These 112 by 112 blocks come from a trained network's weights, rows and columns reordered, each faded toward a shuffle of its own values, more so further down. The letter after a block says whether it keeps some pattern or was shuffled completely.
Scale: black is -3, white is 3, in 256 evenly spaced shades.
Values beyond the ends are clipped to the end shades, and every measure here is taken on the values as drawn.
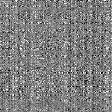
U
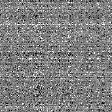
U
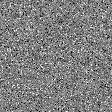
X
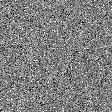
X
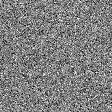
X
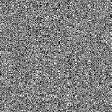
U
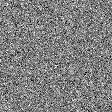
X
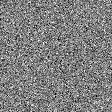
X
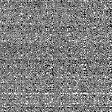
U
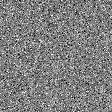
X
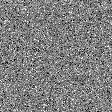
X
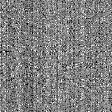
U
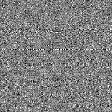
U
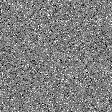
X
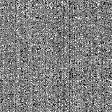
U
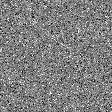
X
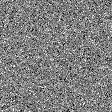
X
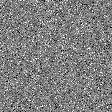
X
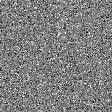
X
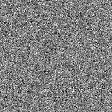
U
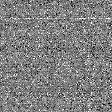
U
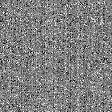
U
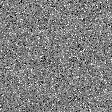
X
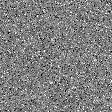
X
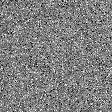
X
